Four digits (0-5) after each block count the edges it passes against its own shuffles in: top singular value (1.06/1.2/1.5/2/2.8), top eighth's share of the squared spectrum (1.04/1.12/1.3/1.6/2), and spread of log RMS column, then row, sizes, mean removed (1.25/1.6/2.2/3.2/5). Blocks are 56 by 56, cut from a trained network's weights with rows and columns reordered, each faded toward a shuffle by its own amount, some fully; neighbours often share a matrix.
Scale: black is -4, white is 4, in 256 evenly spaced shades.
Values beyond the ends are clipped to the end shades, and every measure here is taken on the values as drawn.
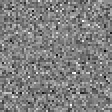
3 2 0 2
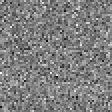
0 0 0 0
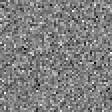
0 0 0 0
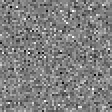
1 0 0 1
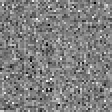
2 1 0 0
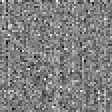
2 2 0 0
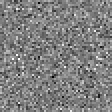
0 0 0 0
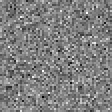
0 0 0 0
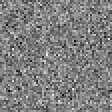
0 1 0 0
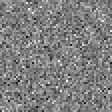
2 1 0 0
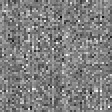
3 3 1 1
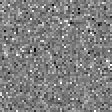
0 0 0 0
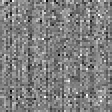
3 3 1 2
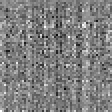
4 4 2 3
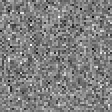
2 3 1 1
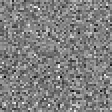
3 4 2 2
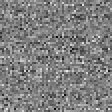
3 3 0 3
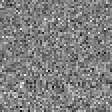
2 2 0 2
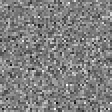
2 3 0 2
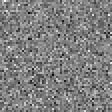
1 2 0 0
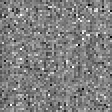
2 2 0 1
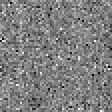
1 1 0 0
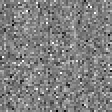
1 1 0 0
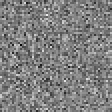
2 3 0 1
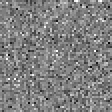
0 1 0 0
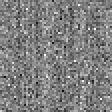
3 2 0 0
